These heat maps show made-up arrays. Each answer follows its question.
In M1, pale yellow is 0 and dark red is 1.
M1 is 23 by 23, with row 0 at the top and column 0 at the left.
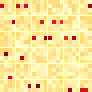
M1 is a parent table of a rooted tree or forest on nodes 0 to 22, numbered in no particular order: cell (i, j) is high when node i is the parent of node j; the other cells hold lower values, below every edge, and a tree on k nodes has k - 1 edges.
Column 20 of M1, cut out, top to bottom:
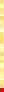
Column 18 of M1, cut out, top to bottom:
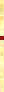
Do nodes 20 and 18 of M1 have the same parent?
no
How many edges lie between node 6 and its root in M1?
4
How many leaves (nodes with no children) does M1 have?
15
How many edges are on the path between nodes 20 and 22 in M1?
1
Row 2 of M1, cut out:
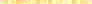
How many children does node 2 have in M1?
0
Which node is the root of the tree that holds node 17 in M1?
14
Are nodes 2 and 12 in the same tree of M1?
no
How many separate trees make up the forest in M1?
2
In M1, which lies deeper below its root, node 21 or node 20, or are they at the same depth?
the same depth
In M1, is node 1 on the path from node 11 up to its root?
yes
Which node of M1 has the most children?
9
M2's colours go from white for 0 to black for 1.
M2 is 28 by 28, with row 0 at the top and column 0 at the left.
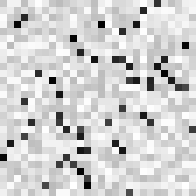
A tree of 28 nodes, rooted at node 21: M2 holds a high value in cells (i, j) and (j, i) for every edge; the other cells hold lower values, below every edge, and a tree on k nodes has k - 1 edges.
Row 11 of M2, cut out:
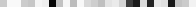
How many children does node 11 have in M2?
4
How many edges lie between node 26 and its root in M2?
2
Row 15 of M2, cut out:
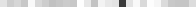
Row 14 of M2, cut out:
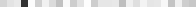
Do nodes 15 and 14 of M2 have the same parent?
no
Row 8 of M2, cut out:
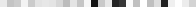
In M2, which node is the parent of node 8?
17
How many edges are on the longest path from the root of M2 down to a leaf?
5
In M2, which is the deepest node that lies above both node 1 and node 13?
8
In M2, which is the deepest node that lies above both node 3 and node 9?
11
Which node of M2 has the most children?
11
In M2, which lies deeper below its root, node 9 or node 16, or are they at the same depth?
the same depth
